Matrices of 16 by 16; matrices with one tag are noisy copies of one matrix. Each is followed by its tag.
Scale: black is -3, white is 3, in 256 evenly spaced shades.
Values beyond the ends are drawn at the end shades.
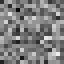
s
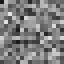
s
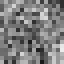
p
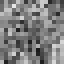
p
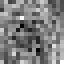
p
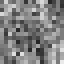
p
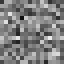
s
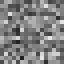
s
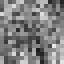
p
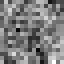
p
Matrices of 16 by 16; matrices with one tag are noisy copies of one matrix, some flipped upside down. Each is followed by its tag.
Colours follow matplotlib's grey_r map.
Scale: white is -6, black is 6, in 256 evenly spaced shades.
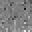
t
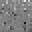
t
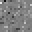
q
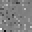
q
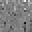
t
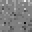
t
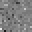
q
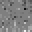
t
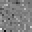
q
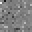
q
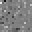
q
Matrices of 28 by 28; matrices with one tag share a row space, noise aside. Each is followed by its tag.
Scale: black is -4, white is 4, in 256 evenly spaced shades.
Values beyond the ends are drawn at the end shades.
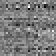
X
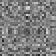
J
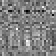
J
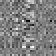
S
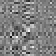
S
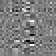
S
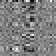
S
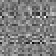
J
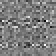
J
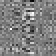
S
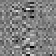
S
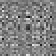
J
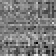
X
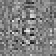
S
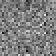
J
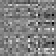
X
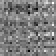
X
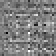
X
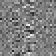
S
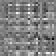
X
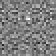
J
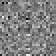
J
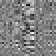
S
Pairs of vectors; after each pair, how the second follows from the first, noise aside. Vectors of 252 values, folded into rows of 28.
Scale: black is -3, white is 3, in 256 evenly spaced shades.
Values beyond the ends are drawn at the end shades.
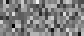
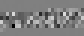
partly zeroed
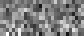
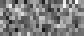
reversed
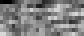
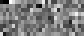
sign-scrambled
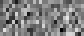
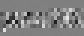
partly zeroed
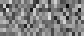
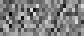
wrapped around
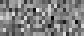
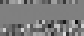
partly zeroed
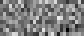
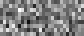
wrapped around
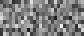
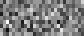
wrapped around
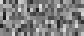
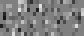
partly zeroed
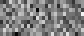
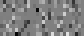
partly zeroed
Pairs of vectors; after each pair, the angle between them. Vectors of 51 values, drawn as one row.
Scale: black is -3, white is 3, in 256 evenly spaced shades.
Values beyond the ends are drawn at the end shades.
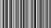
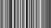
orthogonal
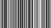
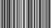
orthogonal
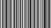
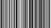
orthogonal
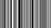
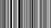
nearly parallel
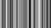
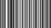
partly aligned
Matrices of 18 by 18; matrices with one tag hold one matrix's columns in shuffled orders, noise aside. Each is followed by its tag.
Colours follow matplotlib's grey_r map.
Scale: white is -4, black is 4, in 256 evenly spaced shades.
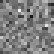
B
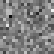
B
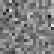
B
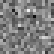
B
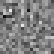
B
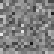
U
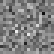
U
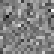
B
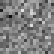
B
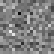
U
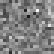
B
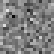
B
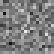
U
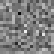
U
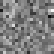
B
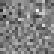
B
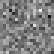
B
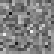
U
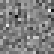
B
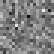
B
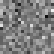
B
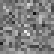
U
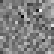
B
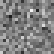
B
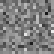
U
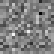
U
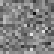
U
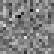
B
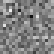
B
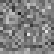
U
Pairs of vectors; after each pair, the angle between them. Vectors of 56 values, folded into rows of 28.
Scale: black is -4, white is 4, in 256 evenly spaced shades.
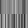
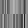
partly aligned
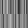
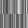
nearly opposite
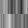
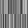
partly aligned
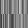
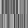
partly opposed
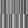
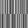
partly opposed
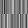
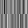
nearly parallel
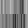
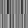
orthogonal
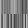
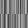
orthogonal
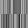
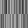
orthogonal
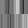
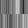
nearly parallel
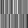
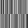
nearly parallel
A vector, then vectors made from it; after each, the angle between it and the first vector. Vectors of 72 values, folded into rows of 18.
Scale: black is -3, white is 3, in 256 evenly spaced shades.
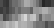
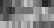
nearly parallel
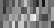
partly aligned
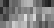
nearly parallel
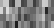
partly opposed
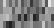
partly opposed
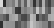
orthogonal
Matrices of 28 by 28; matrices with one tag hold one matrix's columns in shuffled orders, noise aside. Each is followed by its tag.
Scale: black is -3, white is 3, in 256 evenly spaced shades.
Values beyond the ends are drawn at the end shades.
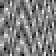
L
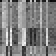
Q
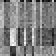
Q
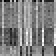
Q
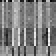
Q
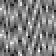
L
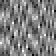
L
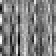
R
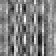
R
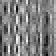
R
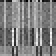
Q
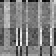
Q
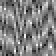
L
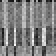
Q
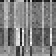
Q
